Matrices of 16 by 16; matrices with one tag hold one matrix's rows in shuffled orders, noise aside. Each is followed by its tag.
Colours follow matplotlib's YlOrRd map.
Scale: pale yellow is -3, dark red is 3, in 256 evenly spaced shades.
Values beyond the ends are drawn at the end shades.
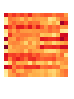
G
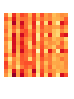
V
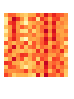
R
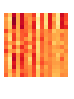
V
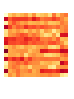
G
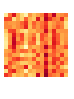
R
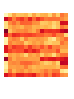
G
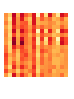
V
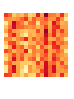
R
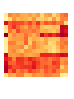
G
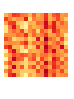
R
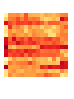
G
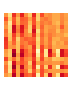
V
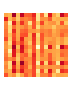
V
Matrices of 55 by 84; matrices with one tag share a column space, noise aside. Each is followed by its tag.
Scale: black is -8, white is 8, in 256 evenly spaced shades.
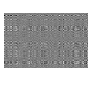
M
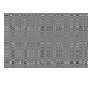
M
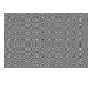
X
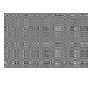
M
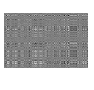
M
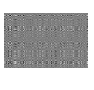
M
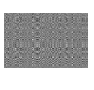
X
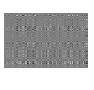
M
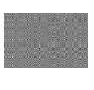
X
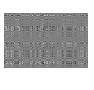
M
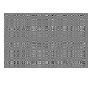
M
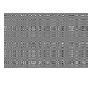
M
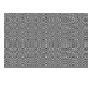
X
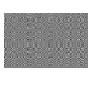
X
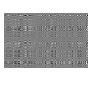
M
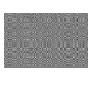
X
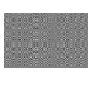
X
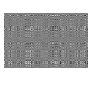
M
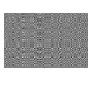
X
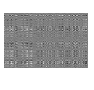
M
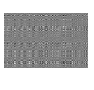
M
